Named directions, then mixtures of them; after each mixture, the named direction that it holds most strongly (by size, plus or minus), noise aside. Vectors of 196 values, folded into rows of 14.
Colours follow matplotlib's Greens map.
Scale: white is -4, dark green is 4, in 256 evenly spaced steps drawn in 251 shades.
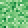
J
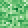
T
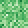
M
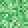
M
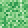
M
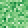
J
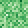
M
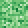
T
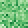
M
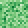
J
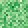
M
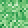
M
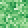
J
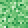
J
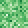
M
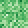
M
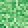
J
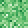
M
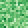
J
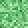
M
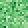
J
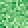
J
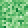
T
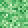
T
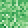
M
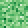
J
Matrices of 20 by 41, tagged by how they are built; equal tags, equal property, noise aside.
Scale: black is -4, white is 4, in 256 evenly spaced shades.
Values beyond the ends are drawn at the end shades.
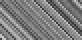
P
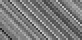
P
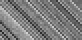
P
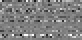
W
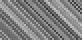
P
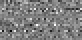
W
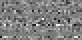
W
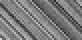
P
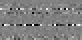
W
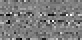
W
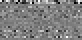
W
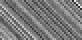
P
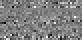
W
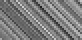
P
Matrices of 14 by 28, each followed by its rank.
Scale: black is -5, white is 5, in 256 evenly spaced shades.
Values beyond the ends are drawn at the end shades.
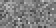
full rank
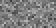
full rank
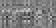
three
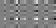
one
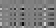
one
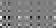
one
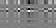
one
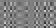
one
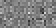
three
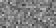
full rank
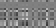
one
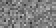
full rank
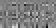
three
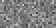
full rank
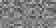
three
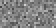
full rank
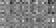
three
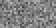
full rank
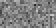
full rank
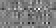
three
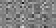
three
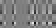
one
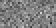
full rank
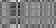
one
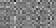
three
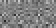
three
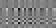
one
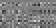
three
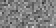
full rank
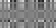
one
